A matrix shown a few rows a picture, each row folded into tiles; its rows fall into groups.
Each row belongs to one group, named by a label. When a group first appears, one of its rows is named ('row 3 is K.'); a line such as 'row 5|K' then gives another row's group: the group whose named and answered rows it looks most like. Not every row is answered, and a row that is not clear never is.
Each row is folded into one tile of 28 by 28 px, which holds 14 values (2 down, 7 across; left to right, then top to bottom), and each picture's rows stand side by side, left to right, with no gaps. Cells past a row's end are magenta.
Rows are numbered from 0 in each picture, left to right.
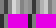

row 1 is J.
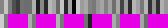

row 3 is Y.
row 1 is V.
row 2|V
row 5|V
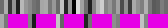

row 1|Y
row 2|V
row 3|J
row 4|V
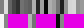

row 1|V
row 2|J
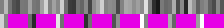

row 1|Y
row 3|J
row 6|V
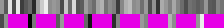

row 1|J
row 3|Y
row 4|J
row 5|V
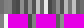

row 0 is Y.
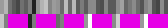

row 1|J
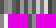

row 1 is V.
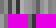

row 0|V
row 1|Y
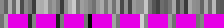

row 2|J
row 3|Y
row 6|V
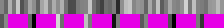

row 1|Y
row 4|J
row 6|Y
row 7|Y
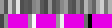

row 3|Y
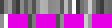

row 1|J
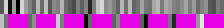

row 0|V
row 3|J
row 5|Y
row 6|Y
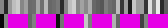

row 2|J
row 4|V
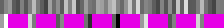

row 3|Y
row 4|Y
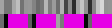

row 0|Y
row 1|Y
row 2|V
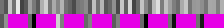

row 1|Y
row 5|Y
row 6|Y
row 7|Y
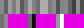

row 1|Y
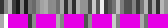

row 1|J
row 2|V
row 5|V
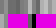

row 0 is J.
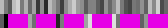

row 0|Y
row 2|J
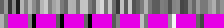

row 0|V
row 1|Y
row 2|Y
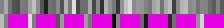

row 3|V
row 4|J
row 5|Y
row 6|J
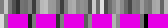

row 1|J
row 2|J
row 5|Y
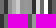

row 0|J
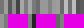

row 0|V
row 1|Y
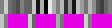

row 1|V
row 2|V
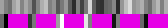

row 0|Y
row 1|J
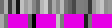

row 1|Y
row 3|J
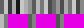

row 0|V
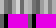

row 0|Y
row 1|Y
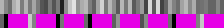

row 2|J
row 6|Y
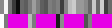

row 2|J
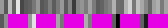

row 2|V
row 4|Y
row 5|Y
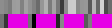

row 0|Y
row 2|J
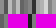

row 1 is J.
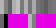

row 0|Y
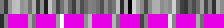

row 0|J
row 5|J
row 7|V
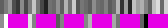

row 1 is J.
